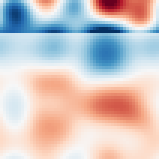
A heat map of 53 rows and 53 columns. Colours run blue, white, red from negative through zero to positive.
A horizontal seam about 20% of the way down splits the table, and the bottom part is calmer. The ninth with the lowest average is the top left. There are no lone odd cells. On average the colour sits 50% of the way up the scale.
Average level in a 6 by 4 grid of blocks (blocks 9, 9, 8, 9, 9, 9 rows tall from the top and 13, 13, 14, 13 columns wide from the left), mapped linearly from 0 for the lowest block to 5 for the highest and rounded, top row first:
0 2 4 5 / 1 1 0 1 / 3 3 1 2 / 3 5 5 4 / 3 5 5 5 / 4 4 4 4
